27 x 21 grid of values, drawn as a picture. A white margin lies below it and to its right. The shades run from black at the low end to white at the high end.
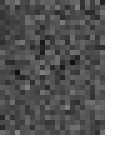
Average level on the scale: 30%. Histogram: bell-shaped. Mirror symmetry: none. Grain: fine. Odd rows or columns: none. Slope: none.
